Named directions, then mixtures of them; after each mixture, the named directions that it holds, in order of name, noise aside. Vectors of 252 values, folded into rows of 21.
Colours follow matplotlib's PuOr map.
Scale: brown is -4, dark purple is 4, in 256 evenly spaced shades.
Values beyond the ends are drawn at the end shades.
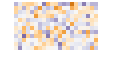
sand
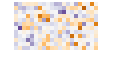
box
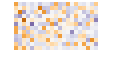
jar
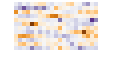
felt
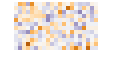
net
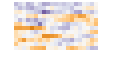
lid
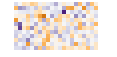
box, net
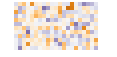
felt, net, sand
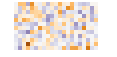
net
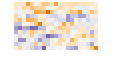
lid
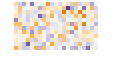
box, net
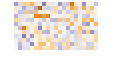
box, sand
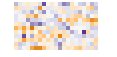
felt, lid, sand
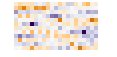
felt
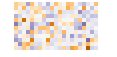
jar, net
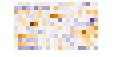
felt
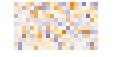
sand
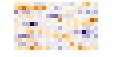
felt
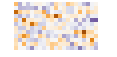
felt, jar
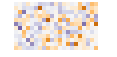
box, jar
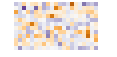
felt, sand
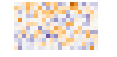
lid, sand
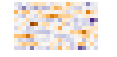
felt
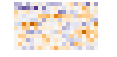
box, felt, lid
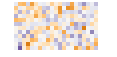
net, sand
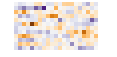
felt
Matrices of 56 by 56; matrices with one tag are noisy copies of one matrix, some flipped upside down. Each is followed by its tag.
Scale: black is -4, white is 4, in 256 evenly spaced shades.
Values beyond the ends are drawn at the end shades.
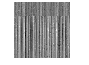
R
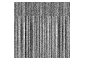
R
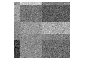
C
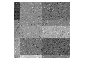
C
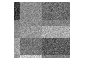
C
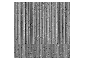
R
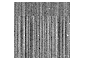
R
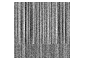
R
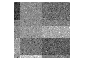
C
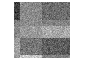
C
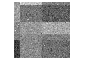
C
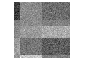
C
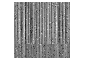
R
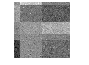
C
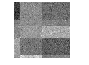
C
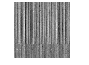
R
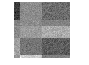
C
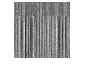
R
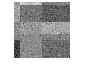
C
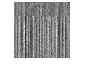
R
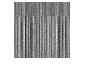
R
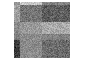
C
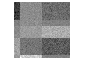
C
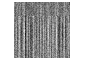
R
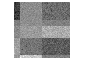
C
